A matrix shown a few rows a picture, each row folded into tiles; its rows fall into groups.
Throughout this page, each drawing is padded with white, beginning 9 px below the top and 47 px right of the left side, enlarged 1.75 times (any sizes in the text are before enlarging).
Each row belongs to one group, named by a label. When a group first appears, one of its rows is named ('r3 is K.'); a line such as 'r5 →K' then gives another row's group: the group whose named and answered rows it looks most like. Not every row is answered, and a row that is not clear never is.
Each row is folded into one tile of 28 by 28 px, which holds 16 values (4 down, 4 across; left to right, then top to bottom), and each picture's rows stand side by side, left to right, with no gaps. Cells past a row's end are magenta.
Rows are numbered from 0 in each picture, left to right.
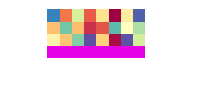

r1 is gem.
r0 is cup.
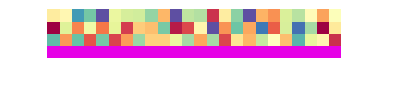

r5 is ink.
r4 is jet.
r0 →gem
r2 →cup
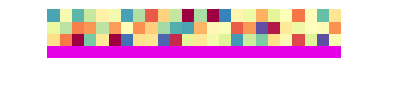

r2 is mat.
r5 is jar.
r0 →cup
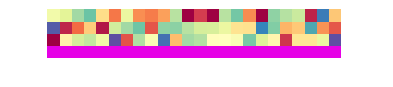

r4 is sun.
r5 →cup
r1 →mat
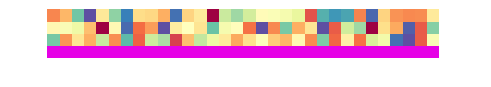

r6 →cup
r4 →jet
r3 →sun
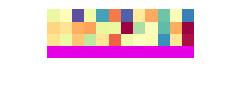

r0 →cup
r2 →ink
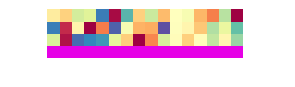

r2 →jet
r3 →mat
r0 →jar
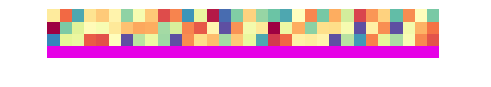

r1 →jar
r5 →cup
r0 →sun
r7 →ink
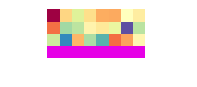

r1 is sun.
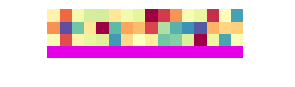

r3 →jar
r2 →mat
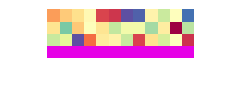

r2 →ink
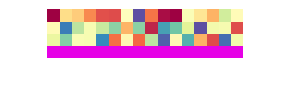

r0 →mat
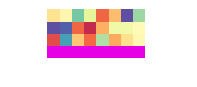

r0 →ink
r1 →sun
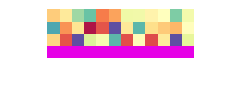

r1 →mat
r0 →jar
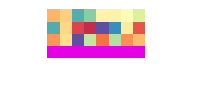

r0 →jar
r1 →ink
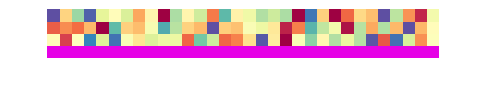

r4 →ink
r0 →cup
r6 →gem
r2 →sun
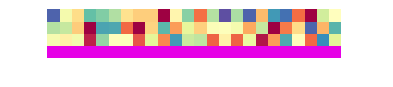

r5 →gem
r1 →ink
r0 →ink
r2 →gem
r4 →cup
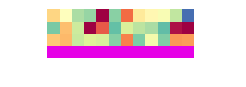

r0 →jar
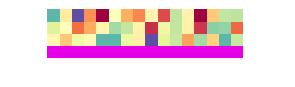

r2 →sun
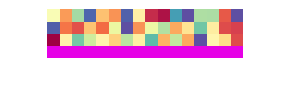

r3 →ink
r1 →sun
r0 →jar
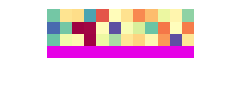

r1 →mat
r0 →ink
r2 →jar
